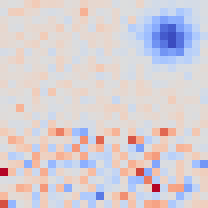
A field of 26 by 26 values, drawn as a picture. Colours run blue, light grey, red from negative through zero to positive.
The top part is calmer, up to a seam about 60% of the way down. One dip sinks in the top right. The ninth with the lowest average is the top right. The halves do not mirror each other.
